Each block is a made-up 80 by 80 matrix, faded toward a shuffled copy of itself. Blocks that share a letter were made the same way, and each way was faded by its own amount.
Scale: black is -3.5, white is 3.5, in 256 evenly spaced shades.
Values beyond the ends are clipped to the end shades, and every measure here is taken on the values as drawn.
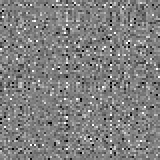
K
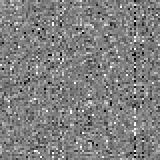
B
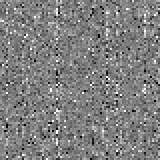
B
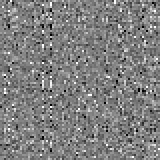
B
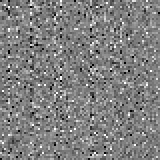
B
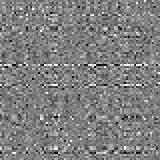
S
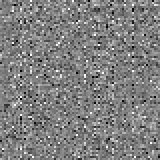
B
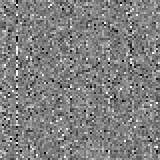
B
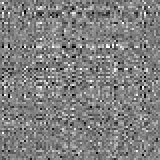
S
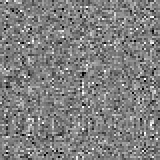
B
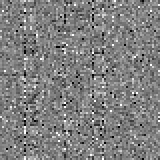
B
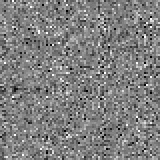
B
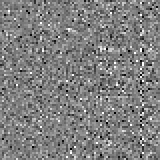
B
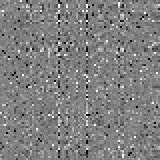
K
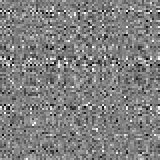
S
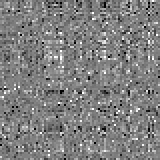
K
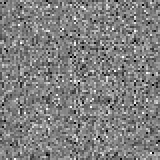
B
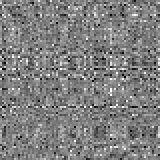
S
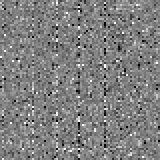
B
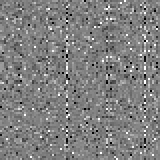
K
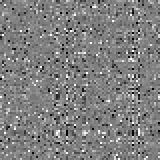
K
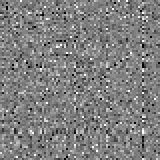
K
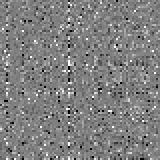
K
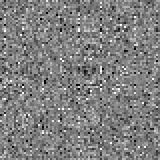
B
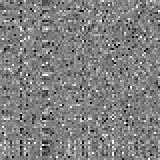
K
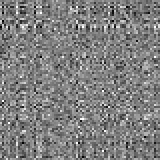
S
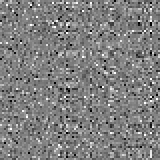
K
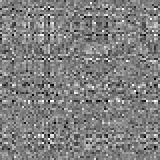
S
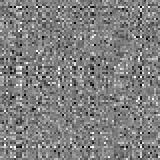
S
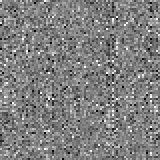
B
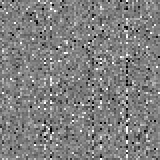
B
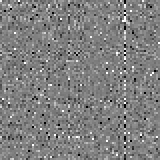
K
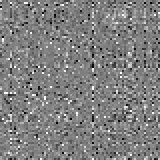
K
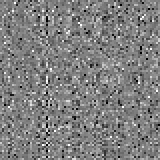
K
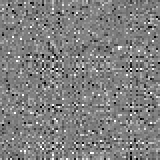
K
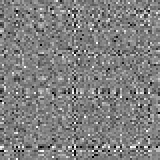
S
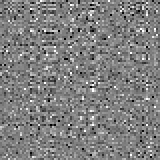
K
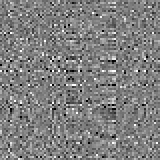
S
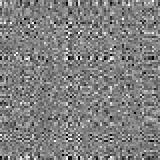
S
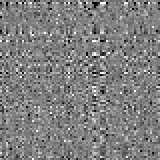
S
